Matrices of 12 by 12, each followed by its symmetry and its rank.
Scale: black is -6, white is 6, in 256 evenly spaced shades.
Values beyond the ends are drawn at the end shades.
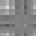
symmetric, rank one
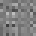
neither, rank two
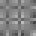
symmetric, rank one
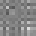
symmetric, rank two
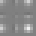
symmetric, rank one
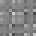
symmetric, rank two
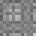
symmetric, rank two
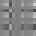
neither, rank one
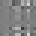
neither, rank two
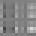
neither, rank one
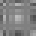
symmetric, rank one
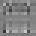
neither, rank two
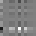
neither, rank one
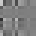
neither, rank one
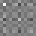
symmetric, rank two
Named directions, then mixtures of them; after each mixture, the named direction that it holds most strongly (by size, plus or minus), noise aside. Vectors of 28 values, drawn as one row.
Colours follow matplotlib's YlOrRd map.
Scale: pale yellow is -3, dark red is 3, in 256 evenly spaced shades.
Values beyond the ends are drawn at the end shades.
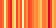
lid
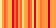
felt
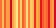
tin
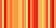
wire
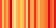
tin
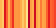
felt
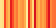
felt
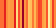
lid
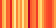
lid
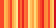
wire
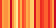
tin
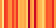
wire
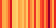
tin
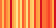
tin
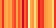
wire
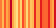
tin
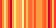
lid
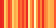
felt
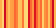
wire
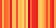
wire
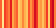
wire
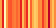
wire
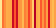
felt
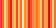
lid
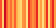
wire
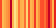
tin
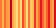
tin
